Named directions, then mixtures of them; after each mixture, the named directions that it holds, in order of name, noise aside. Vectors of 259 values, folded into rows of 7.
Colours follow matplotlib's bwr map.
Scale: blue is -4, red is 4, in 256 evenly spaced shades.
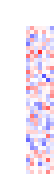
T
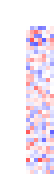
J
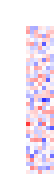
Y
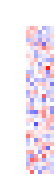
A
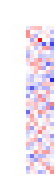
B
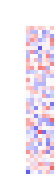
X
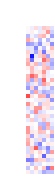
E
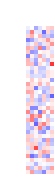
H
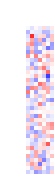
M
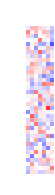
B, E, T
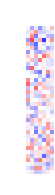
J, M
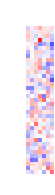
A, B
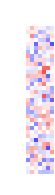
A, E, M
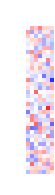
B, T, X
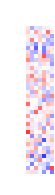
E, J, Y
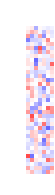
H, T, Y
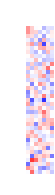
A, Y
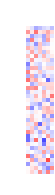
J, T, Y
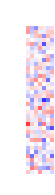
Y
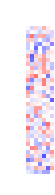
E, M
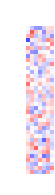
H, J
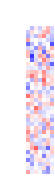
E, X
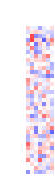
J, M, X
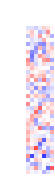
E, H, Y
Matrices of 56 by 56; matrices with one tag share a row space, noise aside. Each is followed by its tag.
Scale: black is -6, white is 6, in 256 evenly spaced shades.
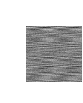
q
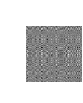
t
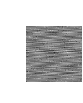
q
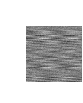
q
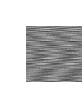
q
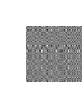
t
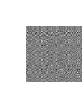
t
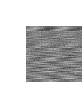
q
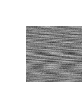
q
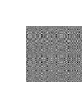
t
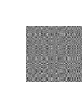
t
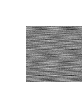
q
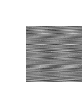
q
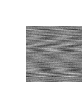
q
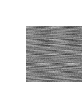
q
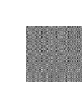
t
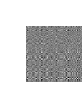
t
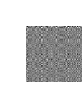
t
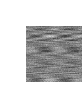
q
